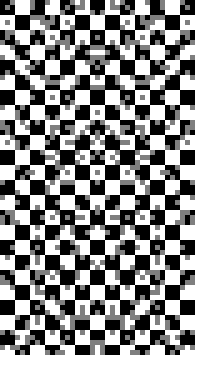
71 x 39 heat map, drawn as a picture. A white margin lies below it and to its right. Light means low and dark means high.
Histogram: two levels. Grain: checkered. Mirror symmetry: left to right. Average level on the scale: 50%.
